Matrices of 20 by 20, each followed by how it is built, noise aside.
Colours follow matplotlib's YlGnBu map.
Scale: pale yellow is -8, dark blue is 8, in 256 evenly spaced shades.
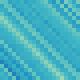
Toeplitz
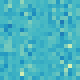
uneven columns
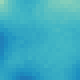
smooth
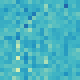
uneven columns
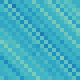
Toeplitz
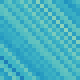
Toeplitz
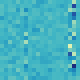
uneven columns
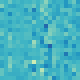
uneven columns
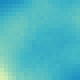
smooth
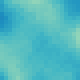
smooth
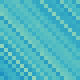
Toeplitz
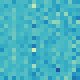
uneven columns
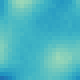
smooth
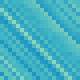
Toeplitz
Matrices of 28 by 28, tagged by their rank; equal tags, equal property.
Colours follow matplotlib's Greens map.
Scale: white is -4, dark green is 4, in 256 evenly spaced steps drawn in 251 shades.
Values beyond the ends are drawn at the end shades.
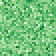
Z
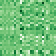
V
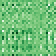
V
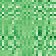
V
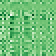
V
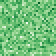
Z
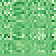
V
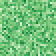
Z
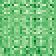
V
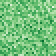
Z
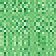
V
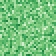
Z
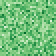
Z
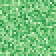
Z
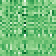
V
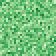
Z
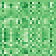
V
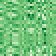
V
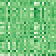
V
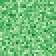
Z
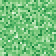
Z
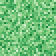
Z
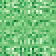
V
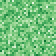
Z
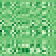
V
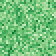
Z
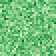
Z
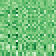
V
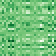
V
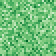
Z
